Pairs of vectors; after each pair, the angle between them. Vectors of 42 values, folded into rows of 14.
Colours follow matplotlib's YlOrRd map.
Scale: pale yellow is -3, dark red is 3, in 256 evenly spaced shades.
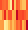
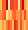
orthogonal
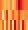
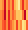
partly opposed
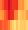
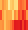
nearly opposite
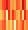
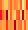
nearly opposite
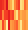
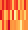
partly aligned
